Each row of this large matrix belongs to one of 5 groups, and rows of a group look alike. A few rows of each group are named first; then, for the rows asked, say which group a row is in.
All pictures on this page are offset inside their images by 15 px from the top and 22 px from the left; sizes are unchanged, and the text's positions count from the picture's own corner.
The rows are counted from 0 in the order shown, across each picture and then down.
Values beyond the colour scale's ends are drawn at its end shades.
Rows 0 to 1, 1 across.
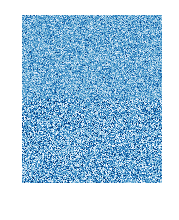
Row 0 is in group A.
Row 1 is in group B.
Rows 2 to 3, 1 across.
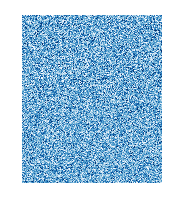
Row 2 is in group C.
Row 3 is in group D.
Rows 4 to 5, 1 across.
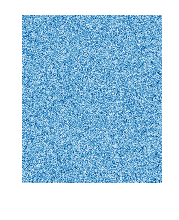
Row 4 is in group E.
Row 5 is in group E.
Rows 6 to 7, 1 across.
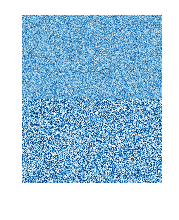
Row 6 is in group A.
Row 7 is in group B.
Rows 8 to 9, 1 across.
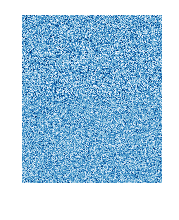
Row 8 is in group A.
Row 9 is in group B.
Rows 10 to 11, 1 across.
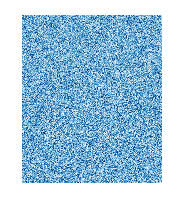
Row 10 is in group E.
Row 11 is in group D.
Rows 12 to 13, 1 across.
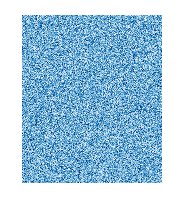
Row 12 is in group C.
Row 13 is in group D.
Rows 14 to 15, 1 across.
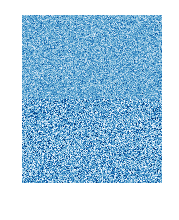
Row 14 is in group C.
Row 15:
B
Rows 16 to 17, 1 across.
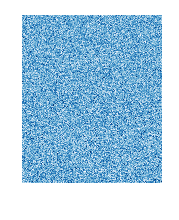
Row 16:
A
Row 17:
E
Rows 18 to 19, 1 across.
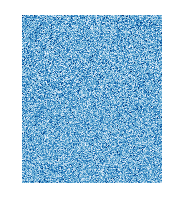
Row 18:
D
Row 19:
D
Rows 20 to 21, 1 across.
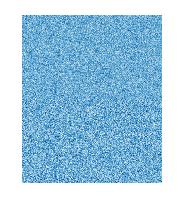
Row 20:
A
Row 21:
A
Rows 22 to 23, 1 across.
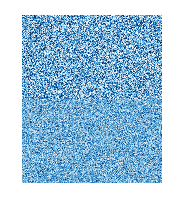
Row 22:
D
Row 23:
C
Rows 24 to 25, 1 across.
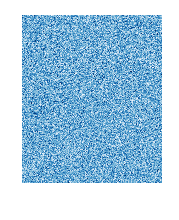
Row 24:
D
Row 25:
B
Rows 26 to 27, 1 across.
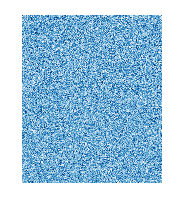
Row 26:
B
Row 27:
C
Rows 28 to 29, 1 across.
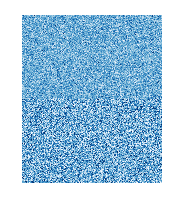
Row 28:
E
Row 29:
D
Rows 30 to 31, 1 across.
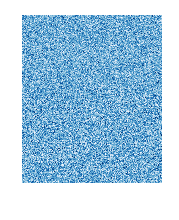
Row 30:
E
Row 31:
C
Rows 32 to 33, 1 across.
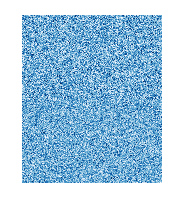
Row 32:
E
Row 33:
D
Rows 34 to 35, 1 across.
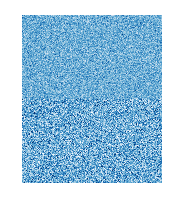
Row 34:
D
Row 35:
B
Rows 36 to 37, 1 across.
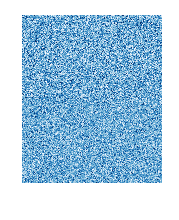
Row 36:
D
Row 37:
B
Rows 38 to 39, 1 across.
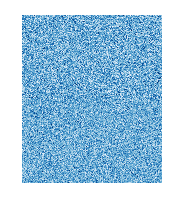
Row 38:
E
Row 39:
B
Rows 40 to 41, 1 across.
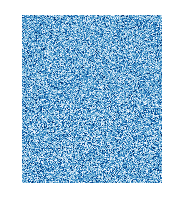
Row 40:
D
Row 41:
C
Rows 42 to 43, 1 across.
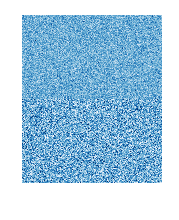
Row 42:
E
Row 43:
D
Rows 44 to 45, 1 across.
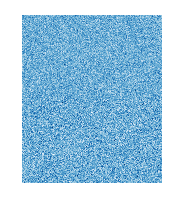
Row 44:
E
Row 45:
B
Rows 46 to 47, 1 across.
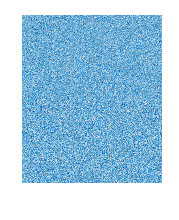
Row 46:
B
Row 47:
C
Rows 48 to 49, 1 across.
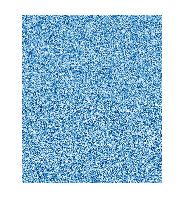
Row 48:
A
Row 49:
C
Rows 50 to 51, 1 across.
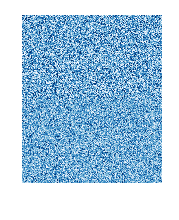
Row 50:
A
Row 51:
A
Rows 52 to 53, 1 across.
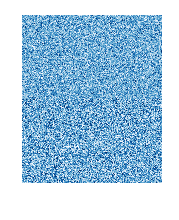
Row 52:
C
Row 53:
A
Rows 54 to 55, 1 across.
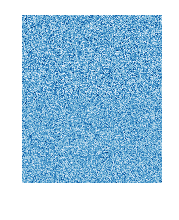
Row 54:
A
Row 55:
A
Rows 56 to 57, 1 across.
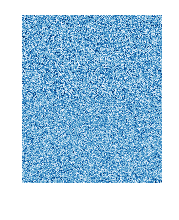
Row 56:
A
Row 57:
E
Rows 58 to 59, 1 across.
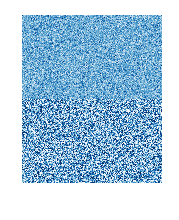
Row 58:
B
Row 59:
C
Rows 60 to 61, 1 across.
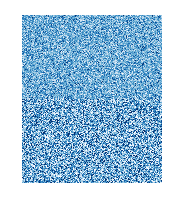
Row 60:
E
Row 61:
D
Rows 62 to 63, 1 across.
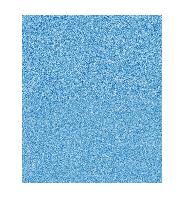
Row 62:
B
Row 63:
B
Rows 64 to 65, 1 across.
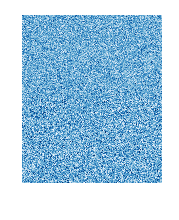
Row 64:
E
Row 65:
B
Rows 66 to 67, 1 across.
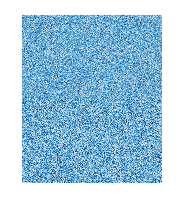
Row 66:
D
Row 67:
E
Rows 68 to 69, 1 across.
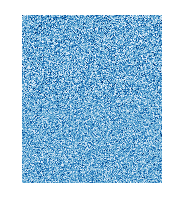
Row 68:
B
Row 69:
C
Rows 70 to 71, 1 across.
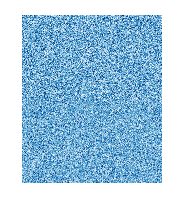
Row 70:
D
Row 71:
B
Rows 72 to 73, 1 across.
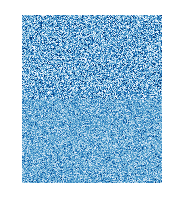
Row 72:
C
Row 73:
E
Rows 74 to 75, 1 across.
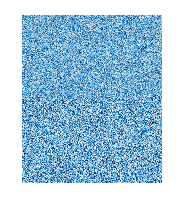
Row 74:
E
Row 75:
E
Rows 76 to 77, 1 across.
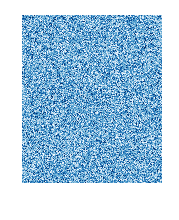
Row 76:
E
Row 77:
B
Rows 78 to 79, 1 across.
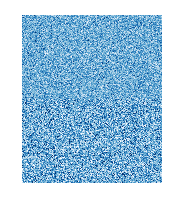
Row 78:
D
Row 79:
A
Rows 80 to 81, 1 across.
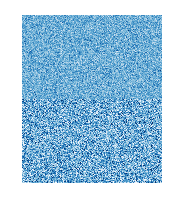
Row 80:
A
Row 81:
E
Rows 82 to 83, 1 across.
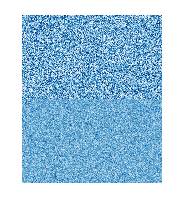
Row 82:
B
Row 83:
A
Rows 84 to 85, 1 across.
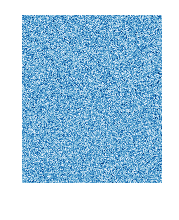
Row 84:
E
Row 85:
C
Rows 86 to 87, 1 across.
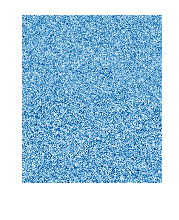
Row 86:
A
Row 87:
B
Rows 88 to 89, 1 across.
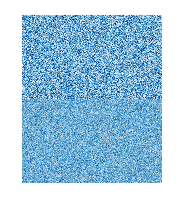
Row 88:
E
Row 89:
D
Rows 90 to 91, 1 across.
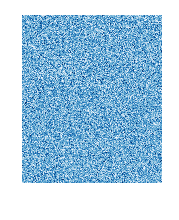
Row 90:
C
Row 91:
A
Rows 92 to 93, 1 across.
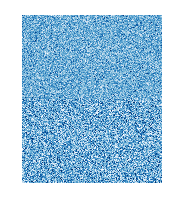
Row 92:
D
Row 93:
E
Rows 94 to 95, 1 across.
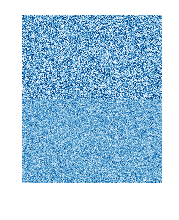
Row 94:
E
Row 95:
E
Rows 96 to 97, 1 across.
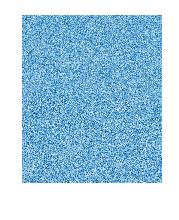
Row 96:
A
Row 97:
B
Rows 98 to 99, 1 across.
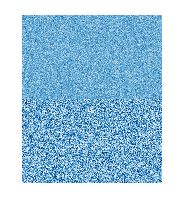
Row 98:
E
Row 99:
A
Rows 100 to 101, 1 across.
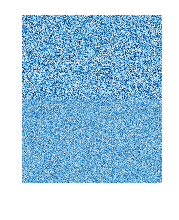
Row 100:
A
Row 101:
B
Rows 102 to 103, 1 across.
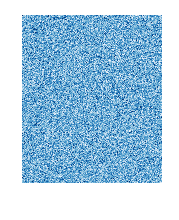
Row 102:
B
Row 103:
D
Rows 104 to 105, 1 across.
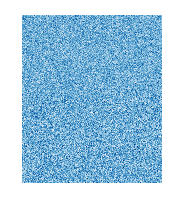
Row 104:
E
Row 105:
B
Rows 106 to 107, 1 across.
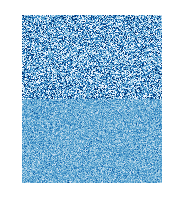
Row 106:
E
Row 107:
B
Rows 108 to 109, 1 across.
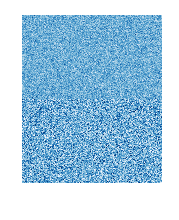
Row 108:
E
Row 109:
D
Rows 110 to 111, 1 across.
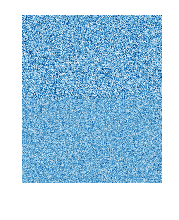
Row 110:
A
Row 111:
C
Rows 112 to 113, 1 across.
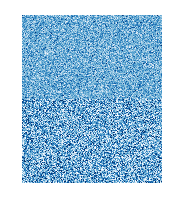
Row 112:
D
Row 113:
E
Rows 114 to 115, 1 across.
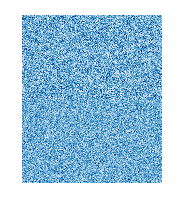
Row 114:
E
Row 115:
D
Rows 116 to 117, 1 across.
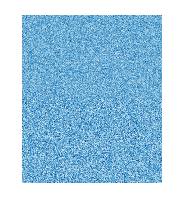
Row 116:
A
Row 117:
A
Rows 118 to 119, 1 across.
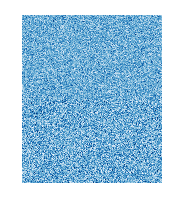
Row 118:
E
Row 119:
B
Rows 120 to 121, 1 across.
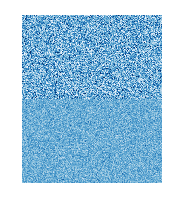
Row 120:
A
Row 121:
A
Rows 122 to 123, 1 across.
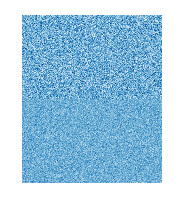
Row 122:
C
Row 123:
D
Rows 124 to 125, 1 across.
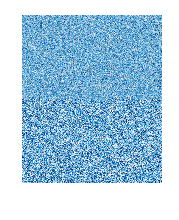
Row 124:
C
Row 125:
E
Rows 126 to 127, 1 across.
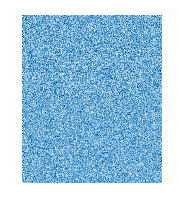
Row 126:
A
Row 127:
A
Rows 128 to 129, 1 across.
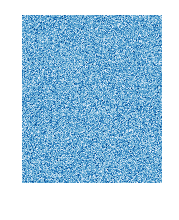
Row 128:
B
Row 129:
D
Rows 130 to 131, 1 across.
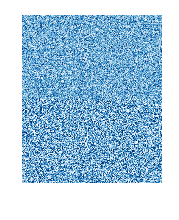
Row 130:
C
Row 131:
C
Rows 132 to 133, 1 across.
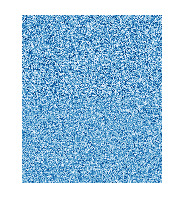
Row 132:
A
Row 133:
C
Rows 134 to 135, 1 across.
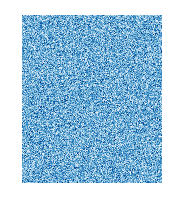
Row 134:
C
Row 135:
B
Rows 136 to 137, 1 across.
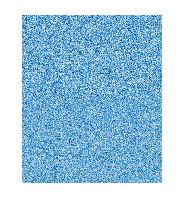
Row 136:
A
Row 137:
A
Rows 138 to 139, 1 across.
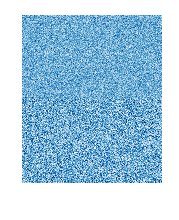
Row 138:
D
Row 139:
E
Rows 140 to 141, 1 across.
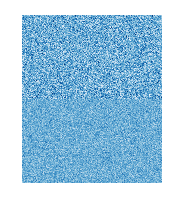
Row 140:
E
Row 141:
A
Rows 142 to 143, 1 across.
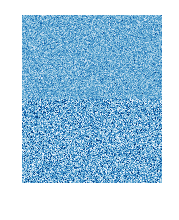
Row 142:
C
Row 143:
B
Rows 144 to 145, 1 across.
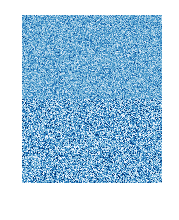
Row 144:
A
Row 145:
A
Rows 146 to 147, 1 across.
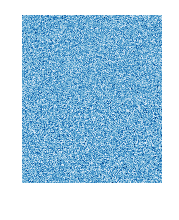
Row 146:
B
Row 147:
C
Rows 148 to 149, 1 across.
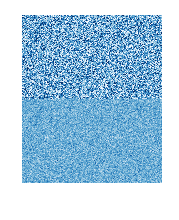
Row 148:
D
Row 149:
D
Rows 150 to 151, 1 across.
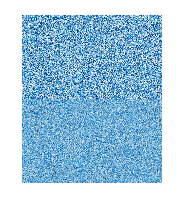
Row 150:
B
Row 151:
B
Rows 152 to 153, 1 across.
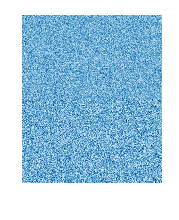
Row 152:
A
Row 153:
E
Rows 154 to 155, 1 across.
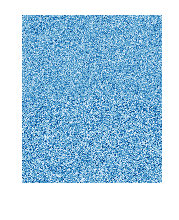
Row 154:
B
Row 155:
D
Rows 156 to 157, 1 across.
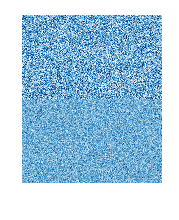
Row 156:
E
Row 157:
C
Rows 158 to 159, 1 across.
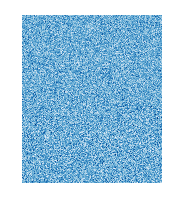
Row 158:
A
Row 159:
D
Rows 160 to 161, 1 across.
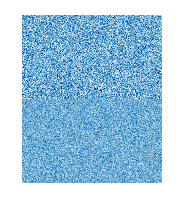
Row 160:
E
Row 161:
A
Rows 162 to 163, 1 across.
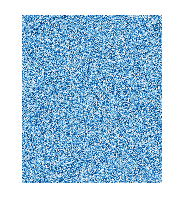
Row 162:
B
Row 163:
D
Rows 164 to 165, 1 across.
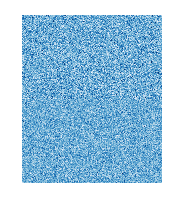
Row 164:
E
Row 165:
A
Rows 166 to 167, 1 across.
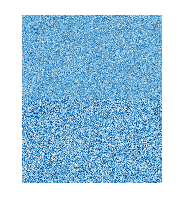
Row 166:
B
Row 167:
B
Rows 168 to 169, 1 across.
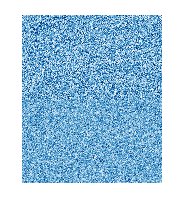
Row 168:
B
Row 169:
D
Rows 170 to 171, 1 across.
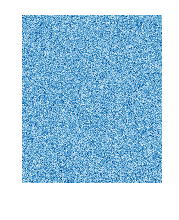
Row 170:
D
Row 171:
E
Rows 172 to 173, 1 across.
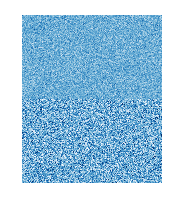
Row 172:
B
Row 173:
C
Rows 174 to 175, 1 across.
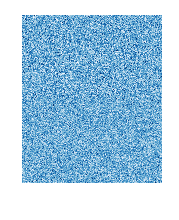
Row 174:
A
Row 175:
E
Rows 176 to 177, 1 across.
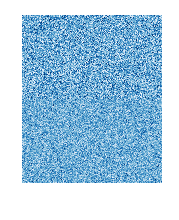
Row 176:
B
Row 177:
E
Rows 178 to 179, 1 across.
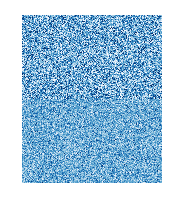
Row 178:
E
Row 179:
B
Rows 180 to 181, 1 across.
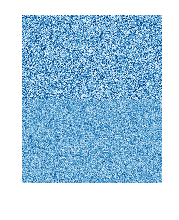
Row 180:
D
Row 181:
A
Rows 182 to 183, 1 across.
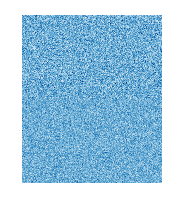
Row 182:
C
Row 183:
A
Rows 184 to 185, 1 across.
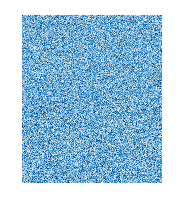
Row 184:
C
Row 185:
B
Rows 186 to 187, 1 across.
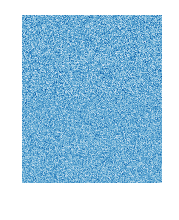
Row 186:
A
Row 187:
A
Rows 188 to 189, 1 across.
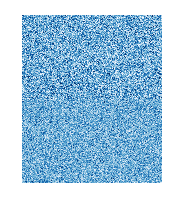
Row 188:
E
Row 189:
D
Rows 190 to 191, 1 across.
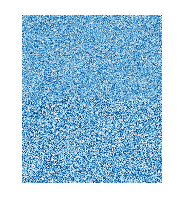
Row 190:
B
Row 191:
B
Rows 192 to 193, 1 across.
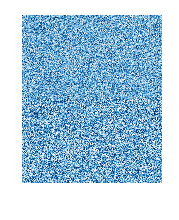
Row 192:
B
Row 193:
B
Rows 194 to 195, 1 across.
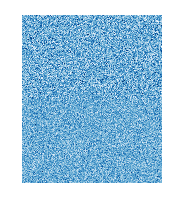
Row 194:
C
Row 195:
B
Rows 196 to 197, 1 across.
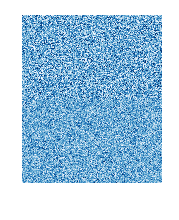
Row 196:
C
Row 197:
A
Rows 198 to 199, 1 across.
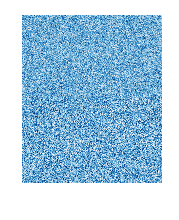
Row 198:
E
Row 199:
B
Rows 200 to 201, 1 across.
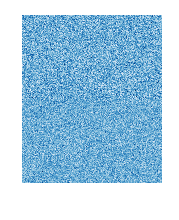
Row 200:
E
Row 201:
B
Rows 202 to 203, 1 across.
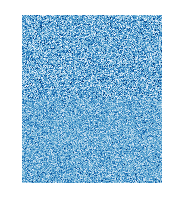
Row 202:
C
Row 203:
E
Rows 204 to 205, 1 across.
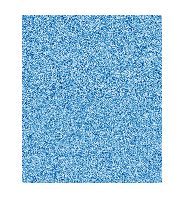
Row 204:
E
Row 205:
A
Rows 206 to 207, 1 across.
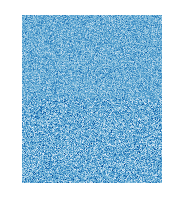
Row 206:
A
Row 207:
B
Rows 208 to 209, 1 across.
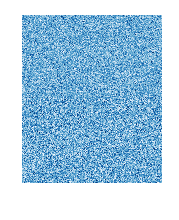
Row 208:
E
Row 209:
B
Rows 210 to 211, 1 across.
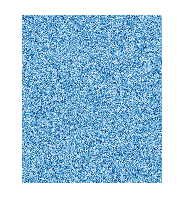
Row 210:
E
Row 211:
B
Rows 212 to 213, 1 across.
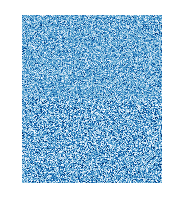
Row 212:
C
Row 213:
C
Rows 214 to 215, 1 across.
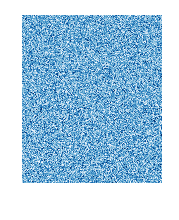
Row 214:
A
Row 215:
C
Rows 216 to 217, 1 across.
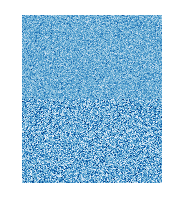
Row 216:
D
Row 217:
D
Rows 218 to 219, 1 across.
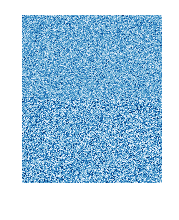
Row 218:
D
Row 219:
D
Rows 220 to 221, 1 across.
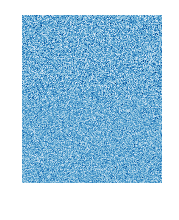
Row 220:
C
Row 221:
C
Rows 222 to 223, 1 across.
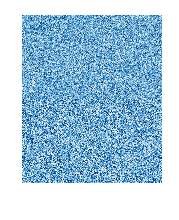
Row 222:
B
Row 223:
E
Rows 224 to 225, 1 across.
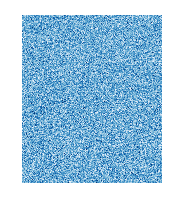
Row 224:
B
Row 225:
B
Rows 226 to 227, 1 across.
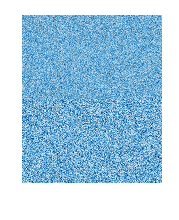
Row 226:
E
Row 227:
E
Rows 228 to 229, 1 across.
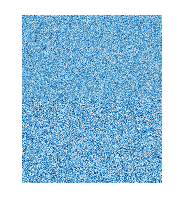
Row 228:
D
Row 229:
E
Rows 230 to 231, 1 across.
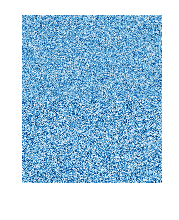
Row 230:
C
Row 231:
E
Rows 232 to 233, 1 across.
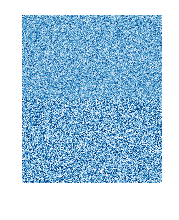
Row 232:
D
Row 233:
D
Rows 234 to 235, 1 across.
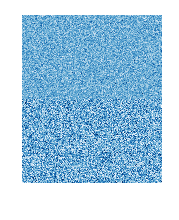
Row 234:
C
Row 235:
A
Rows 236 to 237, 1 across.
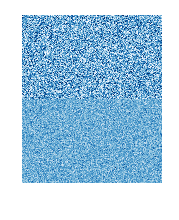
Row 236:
D
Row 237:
C
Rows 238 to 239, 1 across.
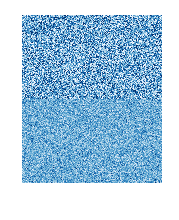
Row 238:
B
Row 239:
E
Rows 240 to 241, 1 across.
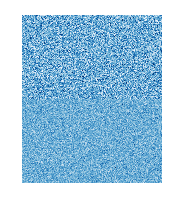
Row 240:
C
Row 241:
C
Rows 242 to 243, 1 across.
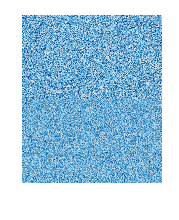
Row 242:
D
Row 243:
A
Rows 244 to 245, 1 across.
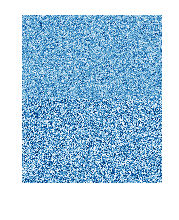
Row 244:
C
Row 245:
B
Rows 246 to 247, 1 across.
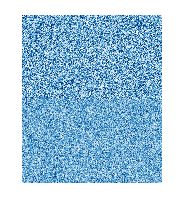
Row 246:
D
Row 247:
A
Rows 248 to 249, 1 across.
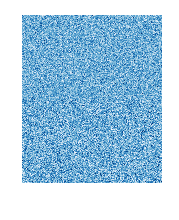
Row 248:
C
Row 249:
E
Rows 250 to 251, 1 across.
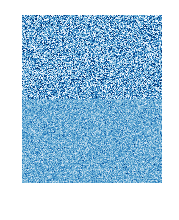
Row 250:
C
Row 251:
C
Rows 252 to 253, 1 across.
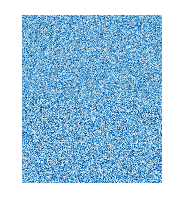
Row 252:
D
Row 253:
C
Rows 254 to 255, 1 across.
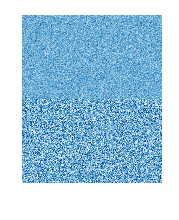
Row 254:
D
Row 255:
C
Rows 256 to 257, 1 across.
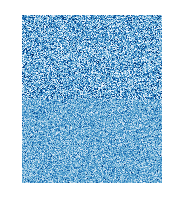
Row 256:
E
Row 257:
B
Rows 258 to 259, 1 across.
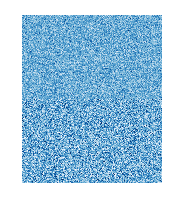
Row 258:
A
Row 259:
A
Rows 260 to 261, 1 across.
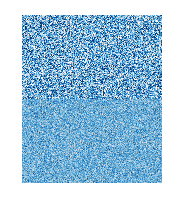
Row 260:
C
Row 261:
B
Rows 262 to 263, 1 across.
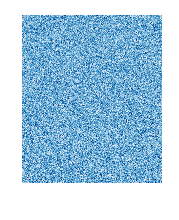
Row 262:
B
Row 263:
E
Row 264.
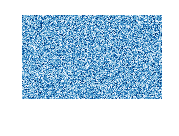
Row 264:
C
